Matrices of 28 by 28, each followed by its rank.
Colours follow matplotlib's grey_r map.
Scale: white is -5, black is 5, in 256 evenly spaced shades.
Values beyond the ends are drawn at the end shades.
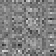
five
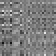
three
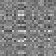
three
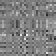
three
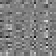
three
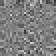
five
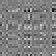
three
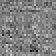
five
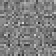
five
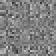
five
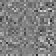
five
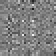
five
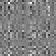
three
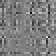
three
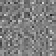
five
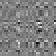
three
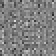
five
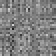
five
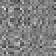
five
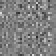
five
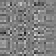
three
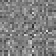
five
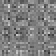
three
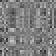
three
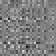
three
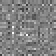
five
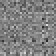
five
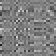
three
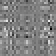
three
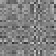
three
